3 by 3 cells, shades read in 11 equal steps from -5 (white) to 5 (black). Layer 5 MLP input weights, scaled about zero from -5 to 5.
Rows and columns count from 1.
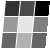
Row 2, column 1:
-1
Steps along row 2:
down up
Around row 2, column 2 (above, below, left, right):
2 -2 -1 0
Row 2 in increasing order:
-4 -1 0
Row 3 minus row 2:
2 2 1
